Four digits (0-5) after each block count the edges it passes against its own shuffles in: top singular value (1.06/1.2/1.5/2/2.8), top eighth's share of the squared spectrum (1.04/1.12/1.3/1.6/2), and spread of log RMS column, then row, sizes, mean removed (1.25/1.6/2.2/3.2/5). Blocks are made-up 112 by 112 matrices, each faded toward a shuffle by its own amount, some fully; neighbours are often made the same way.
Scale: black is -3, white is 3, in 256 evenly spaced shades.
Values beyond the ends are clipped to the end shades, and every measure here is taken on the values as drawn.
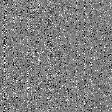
2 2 3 0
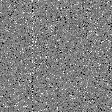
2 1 1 0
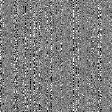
2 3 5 0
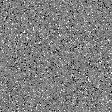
1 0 0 0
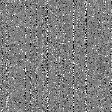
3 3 3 0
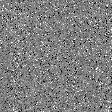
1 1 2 0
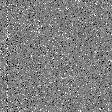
2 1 1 0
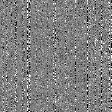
2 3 4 0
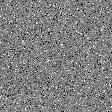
0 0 0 0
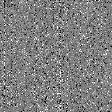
1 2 3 0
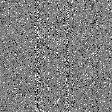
2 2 3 0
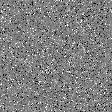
0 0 0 0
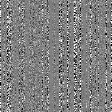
2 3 5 0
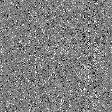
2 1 2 0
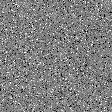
0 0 0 0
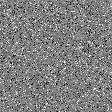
0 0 0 0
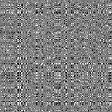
5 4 4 4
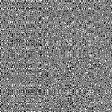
5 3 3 3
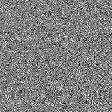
4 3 2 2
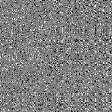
4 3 2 2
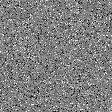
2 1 0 0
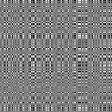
5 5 5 5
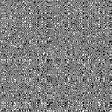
5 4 3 3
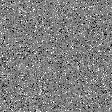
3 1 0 0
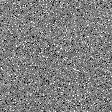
0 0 0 0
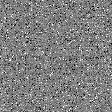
3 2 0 0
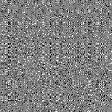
5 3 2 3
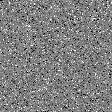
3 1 0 0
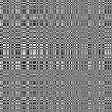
5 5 5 5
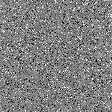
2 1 0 0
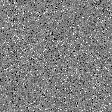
0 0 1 0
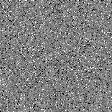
3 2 0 1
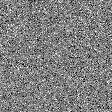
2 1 0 0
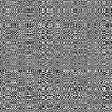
5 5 4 4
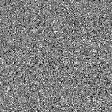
4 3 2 1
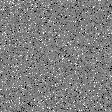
0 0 0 0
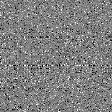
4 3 1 2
